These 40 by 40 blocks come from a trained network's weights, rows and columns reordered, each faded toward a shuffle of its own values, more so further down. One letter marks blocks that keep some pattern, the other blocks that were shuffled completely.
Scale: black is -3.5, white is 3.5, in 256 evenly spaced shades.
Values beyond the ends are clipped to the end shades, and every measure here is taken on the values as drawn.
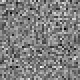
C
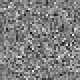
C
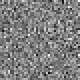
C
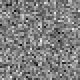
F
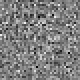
C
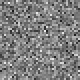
F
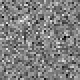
C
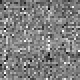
C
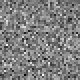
C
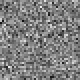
C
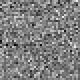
C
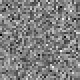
F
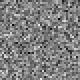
F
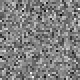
F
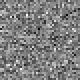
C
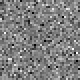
F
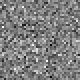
C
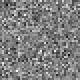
C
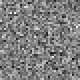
F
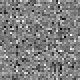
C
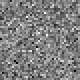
F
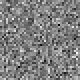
C
